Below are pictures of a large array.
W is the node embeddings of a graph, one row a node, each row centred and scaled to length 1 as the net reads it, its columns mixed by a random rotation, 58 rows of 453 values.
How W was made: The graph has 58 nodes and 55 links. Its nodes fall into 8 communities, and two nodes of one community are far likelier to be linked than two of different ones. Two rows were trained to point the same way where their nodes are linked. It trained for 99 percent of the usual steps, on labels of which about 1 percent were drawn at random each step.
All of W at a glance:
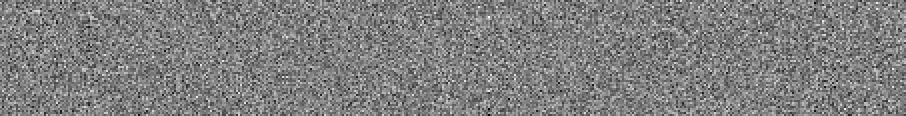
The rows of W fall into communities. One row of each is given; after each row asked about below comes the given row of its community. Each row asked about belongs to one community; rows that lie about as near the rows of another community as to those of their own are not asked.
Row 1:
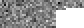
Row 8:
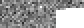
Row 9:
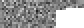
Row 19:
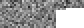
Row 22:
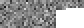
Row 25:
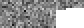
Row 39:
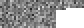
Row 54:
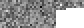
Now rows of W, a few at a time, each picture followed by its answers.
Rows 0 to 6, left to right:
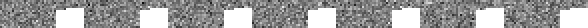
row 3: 22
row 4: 1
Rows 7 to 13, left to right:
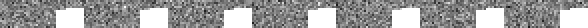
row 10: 22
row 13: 25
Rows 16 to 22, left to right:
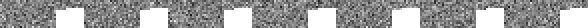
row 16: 8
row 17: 22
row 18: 8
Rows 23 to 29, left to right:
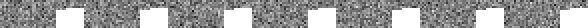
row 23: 19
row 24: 8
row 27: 39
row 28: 1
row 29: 22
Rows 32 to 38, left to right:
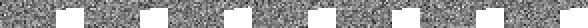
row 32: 25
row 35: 22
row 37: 39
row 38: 8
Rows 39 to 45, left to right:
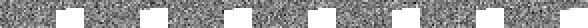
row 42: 39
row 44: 39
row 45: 9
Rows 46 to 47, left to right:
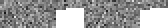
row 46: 54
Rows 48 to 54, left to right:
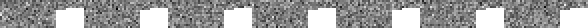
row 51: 25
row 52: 25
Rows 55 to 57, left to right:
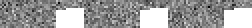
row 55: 1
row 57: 54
